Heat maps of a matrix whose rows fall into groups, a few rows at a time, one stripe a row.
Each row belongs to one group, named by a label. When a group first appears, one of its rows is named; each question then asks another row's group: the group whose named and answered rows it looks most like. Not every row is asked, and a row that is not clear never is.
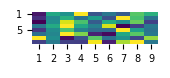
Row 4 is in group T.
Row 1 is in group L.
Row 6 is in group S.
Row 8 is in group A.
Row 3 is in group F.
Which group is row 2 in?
A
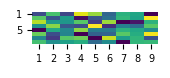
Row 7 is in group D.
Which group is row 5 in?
L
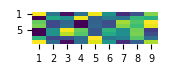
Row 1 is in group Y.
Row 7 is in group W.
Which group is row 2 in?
L
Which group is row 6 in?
F
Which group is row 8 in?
Y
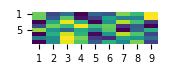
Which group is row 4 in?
T
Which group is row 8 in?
F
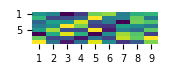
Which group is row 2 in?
W
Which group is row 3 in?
L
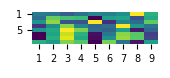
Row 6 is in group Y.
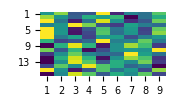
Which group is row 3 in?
Y
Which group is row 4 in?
S
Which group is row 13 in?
F
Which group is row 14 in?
T
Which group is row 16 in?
F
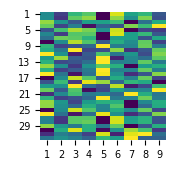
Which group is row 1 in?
D
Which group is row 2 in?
D
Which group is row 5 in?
T
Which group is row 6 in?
D
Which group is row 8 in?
F
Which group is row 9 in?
W
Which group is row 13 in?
W
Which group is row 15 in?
W
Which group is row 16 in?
Y
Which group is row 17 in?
F
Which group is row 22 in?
W
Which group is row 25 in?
F
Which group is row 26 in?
Y
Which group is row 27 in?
D
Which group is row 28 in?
D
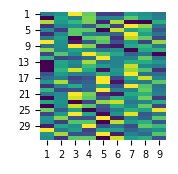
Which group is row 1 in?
S
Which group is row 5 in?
D
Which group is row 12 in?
W
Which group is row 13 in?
L
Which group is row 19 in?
A
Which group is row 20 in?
W
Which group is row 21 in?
S
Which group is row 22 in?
F
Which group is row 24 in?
F
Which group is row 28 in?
D
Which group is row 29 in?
L
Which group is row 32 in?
D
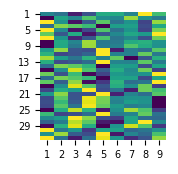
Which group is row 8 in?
L
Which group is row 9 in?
L
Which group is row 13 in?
W
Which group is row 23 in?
T
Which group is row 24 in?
T
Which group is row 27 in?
S
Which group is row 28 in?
S
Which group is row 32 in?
Y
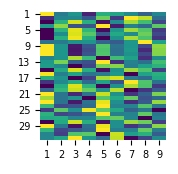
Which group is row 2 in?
A
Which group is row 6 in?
F
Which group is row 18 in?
A
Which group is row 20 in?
T
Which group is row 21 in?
Y
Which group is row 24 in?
W
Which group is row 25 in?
T
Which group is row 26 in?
W
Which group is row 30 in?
W
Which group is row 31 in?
D
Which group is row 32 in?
T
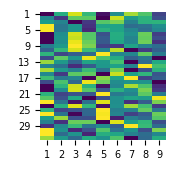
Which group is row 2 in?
D
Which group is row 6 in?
F
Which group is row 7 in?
F
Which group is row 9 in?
S
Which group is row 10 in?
T
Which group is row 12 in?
T
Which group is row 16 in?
D
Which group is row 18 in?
T
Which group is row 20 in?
F
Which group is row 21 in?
W
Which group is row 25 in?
W
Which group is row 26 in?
Y
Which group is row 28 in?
D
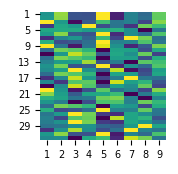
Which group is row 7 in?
A
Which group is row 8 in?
W
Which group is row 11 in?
F
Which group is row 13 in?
L
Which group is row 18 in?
D
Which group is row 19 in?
F
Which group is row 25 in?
W
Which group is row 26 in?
S
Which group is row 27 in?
D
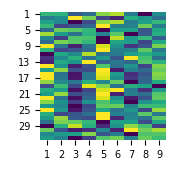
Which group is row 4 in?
W
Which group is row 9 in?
Y
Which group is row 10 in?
W
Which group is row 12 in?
A
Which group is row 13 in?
L
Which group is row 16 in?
Y
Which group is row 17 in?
Y
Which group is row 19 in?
T
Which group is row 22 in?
Y
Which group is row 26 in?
W
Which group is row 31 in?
L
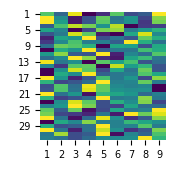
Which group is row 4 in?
T
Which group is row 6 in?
S
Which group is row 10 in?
L
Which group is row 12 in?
S
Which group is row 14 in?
D
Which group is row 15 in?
F
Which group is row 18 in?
W
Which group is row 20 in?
T
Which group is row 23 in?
F
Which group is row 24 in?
S
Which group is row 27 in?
Y
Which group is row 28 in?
L
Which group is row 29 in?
W
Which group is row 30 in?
Y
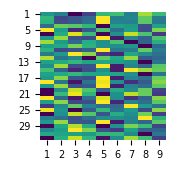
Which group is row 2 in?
W
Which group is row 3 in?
W
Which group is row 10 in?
W
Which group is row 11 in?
S
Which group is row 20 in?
F
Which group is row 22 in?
Y
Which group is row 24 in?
A
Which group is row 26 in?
F
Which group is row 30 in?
S
